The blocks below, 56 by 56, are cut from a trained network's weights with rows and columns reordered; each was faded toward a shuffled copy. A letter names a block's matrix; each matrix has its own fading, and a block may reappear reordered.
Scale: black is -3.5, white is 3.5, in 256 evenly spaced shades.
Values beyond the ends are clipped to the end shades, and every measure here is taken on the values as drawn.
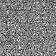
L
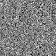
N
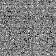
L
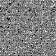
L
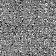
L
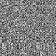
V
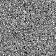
N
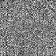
V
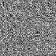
V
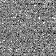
L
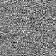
V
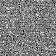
L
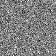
N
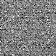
L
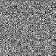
V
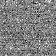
L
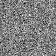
N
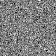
N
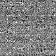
L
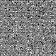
L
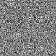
V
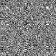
V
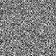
V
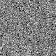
N
